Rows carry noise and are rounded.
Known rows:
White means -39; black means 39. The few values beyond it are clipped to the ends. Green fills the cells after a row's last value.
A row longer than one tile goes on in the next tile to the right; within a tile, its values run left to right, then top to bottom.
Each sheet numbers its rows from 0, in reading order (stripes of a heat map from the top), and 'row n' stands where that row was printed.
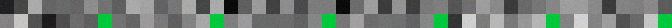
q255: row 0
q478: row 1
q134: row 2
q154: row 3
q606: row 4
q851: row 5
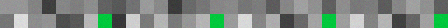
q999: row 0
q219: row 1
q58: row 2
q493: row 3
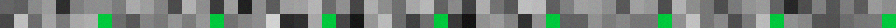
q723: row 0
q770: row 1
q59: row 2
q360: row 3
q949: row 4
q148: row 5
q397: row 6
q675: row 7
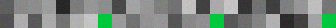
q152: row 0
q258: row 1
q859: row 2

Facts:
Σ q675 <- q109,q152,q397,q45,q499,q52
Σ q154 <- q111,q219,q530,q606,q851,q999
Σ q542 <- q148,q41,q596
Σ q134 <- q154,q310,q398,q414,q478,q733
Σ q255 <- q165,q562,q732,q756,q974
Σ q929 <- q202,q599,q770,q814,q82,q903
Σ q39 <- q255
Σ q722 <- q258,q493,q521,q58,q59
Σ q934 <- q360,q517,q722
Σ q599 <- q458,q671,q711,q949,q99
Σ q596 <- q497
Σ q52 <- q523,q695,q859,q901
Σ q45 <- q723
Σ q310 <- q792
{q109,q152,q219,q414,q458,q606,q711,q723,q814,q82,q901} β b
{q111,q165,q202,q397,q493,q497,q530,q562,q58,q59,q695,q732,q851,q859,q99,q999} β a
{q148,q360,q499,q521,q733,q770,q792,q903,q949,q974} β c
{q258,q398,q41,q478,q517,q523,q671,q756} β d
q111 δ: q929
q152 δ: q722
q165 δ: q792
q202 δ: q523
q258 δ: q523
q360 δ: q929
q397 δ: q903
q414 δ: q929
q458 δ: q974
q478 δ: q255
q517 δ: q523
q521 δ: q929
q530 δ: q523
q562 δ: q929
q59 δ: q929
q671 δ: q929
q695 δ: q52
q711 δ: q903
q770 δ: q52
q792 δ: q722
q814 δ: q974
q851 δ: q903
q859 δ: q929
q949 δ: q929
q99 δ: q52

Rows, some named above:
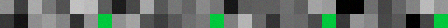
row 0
q949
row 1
q39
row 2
q52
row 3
q929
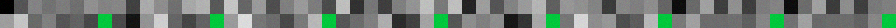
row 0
q722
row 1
q521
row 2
q165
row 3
q859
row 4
q562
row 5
q999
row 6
q154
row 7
q154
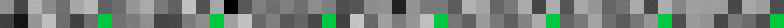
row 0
q360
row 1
q756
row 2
q722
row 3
q82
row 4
q478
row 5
q398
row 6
q974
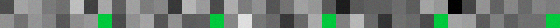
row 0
q517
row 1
q903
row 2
q732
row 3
q52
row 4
q934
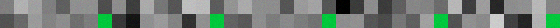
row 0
q733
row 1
q949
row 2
q499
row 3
q599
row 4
q111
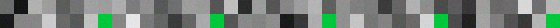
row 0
q414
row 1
q732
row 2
q562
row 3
q99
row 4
q671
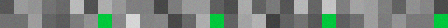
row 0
q41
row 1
q497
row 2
q523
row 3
q792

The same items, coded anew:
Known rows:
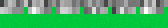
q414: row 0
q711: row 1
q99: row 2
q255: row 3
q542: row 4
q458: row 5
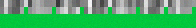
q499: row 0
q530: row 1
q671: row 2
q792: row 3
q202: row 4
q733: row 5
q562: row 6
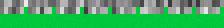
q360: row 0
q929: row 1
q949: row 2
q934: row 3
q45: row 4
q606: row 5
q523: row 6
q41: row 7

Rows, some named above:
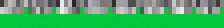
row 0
q414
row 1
q52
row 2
q152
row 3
q999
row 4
q478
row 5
q599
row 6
q165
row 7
q523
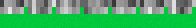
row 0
q756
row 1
q148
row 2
q202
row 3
q154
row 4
q398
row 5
q756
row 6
q903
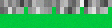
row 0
q255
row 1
q732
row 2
q521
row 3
q258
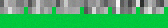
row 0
q732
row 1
q59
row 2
q111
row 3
q39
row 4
q792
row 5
q258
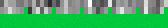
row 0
q732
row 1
q722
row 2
q859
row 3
q974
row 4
q497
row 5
q770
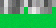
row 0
q499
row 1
q82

